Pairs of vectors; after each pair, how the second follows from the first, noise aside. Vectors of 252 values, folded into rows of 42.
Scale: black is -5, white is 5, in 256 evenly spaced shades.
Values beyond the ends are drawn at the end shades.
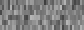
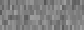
shrunk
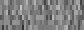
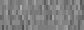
shrunk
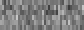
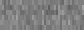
shrunk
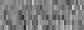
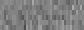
shrunk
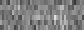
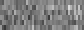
wrapped around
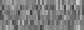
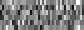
scaled up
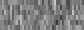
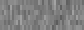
shrunk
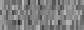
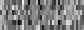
scaled up
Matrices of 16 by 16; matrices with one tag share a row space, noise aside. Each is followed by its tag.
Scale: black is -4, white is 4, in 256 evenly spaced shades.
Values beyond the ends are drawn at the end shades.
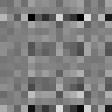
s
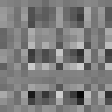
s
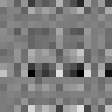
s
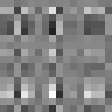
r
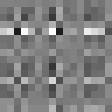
r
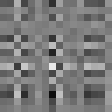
r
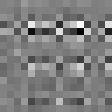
s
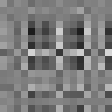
s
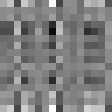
r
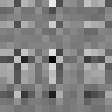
r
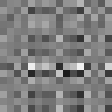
s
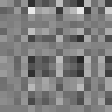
s
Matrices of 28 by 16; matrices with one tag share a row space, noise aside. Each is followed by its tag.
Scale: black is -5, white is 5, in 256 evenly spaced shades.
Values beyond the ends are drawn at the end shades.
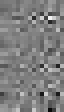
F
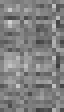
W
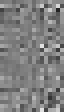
F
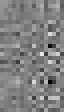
F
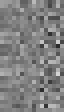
F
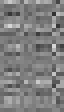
W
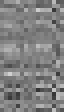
W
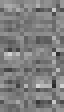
W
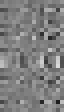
F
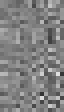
F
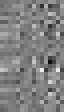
F
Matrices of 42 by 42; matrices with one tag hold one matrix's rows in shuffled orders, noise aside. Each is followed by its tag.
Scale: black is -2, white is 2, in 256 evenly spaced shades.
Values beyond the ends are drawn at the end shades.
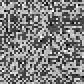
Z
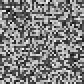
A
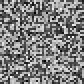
A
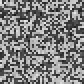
A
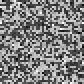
A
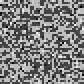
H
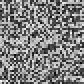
Z
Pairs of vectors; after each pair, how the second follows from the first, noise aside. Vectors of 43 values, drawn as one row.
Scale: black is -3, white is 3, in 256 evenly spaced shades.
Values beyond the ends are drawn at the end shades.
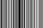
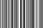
sign-scrambled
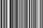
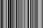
sign-scrambled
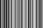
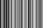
copied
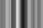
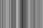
shrunk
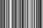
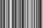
copied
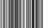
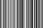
sign-scrambled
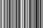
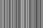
shrunk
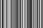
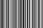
sign-scrambled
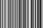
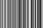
copied
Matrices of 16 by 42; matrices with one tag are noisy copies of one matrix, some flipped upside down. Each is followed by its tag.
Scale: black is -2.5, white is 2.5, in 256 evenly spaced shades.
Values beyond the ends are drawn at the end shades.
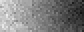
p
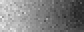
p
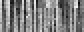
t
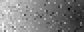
p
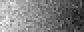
p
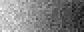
p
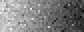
p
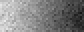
p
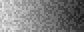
p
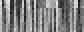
t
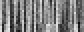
t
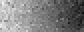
p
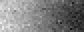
p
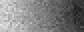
p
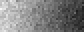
p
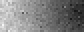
p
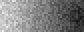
p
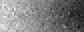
p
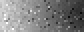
p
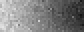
p
